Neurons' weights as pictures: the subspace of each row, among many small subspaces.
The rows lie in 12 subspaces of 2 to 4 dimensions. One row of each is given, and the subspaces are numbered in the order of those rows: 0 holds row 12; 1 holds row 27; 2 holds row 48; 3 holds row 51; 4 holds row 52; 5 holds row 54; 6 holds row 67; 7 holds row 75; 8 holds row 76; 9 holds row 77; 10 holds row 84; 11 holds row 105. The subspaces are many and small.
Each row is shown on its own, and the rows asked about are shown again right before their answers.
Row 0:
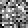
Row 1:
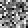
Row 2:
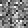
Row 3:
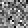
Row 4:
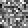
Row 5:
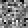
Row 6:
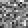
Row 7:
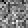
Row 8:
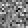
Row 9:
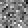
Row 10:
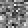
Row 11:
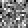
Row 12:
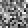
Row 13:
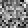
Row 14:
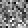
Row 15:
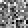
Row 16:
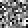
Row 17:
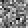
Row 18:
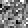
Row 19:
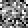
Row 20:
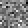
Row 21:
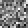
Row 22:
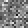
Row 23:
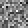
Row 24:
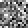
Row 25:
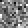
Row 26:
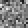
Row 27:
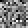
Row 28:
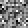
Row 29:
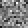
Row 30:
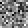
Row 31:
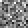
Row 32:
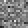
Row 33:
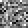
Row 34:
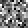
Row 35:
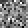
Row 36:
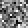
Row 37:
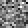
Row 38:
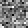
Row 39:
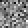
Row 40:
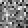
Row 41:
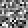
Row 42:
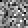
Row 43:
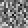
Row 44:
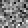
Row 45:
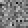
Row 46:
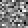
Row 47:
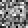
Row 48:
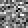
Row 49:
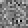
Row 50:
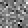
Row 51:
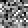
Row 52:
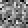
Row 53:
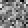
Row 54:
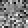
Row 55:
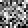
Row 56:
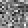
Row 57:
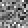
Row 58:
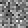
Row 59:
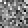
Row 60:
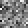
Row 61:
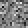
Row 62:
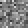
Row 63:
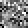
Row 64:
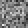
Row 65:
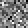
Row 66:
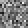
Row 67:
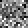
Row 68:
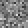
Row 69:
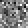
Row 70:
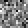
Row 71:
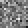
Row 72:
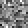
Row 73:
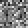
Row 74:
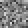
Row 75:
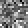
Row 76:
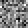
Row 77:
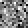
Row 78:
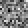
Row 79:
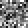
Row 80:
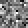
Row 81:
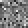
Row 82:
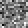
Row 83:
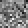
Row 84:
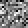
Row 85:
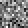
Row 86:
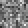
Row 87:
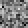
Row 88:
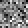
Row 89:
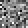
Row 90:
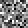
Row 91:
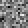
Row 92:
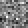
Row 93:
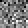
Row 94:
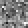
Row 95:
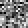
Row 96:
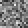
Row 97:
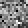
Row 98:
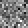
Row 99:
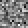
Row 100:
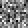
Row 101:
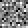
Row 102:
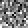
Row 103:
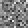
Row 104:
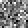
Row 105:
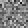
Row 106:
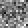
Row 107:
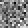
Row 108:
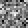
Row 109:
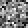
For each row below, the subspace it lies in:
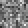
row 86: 6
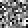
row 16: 1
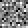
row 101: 1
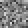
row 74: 1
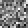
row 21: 1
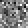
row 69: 9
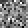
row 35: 11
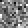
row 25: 9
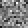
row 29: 3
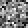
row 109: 6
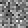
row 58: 8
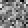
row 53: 4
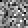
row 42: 3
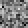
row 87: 6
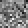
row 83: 0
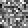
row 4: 6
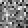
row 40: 9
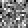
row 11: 8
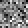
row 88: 0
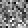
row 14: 0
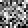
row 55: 1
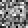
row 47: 3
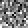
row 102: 7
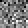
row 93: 11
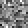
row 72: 7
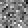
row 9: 7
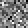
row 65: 11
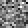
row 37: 6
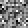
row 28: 10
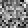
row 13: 1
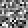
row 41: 7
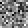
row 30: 7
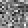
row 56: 7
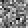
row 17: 8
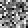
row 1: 1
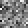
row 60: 4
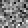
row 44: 5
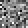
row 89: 1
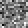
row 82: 10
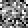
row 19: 4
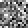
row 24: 0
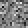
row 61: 2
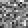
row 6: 2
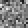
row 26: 4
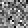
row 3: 11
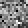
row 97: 9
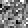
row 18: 4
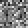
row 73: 9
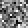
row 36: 9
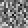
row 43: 7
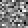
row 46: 10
